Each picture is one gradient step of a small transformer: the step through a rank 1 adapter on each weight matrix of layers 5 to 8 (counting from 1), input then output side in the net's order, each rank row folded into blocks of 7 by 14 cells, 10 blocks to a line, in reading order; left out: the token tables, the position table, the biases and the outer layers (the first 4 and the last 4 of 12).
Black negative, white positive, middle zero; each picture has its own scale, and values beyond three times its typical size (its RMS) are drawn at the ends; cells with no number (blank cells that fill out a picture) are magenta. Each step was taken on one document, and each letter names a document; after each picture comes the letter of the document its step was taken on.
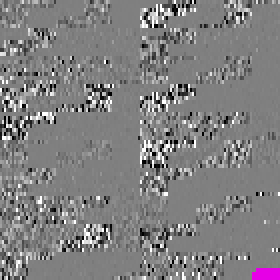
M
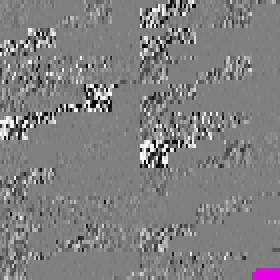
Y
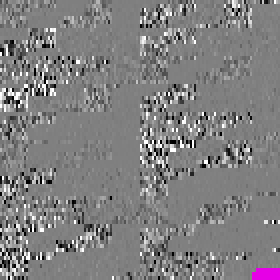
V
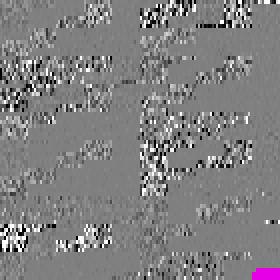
Y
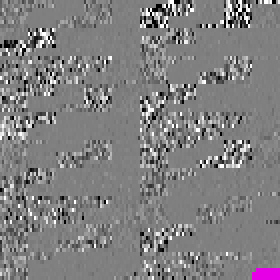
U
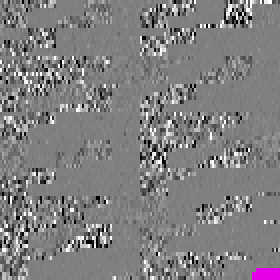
U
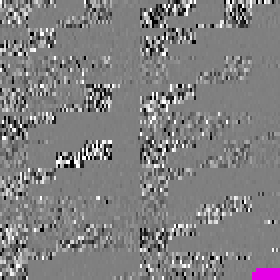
M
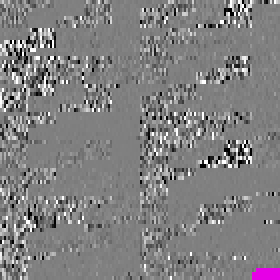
V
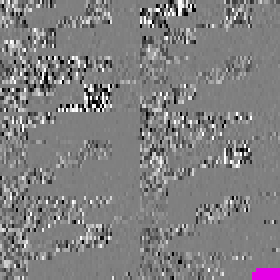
V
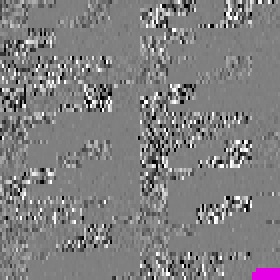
U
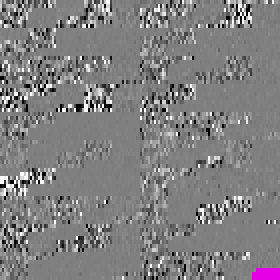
Y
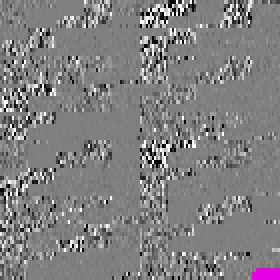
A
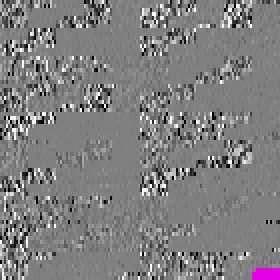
A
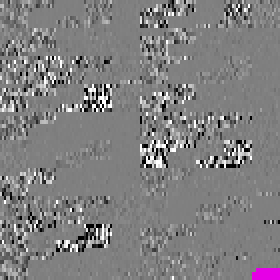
V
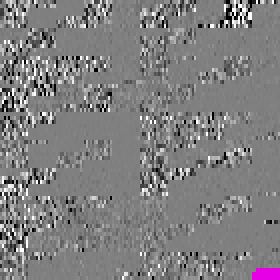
A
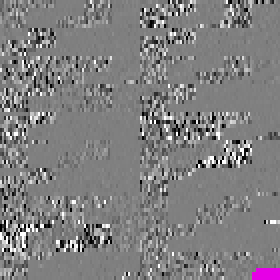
A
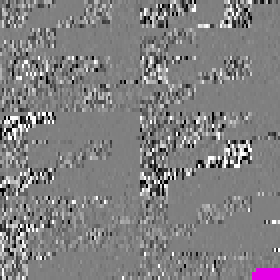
A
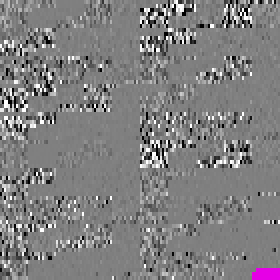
V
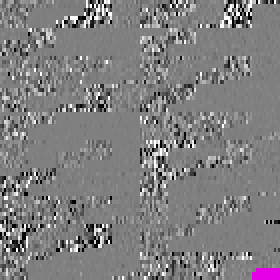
A
